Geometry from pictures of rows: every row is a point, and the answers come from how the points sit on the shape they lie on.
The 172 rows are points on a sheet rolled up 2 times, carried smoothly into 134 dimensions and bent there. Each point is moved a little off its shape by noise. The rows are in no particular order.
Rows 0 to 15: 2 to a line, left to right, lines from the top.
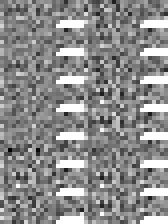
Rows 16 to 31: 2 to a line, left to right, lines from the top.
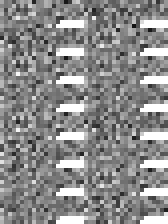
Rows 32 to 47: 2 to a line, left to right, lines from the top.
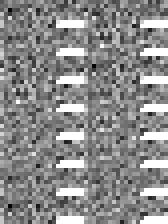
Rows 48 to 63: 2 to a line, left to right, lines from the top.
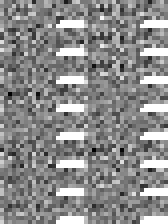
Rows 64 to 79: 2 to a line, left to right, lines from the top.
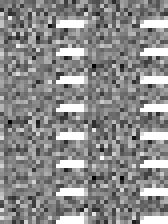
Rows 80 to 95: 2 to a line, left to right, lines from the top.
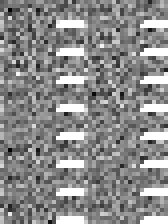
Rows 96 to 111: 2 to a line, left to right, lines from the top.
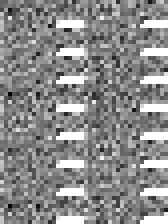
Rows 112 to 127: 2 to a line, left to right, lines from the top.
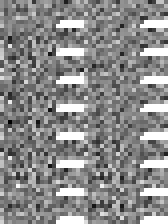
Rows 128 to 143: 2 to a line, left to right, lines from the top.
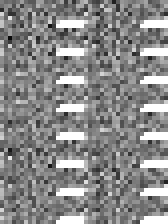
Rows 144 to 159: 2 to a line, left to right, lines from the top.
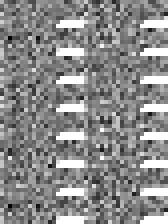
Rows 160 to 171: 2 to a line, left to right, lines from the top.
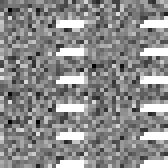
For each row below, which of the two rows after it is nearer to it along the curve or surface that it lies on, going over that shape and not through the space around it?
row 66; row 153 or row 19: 153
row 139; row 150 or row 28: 28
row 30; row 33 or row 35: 35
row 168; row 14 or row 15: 15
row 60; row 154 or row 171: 171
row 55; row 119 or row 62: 62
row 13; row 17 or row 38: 38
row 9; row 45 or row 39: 45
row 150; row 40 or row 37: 37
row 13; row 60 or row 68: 68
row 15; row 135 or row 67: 135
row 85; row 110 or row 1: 1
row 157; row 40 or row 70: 40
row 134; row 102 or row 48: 48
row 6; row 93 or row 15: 93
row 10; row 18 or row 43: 18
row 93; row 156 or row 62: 62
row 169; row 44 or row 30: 30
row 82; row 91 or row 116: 116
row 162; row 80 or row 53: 53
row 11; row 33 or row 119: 119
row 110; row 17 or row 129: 17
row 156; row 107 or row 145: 107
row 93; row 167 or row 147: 147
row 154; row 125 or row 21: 125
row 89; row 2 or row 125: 125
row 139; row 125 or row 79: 125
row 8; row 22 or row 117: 117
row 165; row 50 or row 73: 73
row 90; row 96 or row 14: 96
